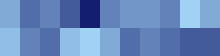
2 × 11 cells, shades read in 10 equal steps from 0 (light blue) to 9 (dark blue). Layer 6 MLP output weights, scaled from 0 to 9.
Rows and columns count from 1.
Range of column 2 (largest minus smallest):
1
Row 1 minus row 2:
1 1 -1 5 9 2 -2 -1 -1 -6 -4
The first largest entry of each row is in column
5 10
